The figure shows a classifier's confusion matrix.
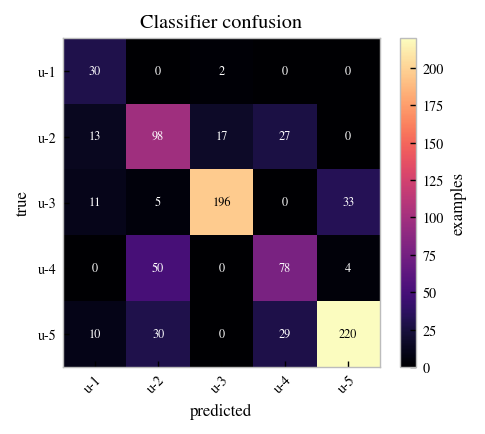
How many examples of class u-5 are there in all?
289
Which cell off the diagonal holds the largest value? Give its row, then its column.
u-4, u-2
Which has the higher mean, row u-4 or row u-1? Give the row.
u-4
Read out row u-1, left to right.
30 0 2 0 0
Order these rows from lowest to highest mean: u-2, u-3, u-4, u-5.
u-4, u-2, u-3, u-5
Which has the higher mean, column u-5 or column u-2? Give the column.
u-5
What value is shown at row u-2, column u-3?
17
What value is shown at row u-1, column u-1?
30
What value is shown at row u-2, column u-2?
98
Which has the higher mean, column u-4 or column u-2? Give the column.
u-2
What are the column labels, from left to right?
u-1, u-2, u-3, u-4, u-5
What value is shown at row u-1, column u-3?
2
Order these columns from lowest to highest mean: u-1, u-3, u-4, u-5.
u-1, u-4, u-3, u-5
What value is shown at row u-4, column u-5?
4
